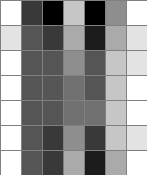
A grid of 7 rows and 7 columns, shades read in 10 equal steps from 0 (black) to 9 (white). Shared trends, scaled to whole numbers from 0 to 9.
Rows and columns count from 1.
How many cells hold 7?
5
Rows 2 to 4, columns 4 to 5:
6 1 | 5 3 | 4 3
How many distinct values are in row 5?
4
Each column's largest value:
9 3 3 7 4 7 9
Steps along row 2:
down down up down up up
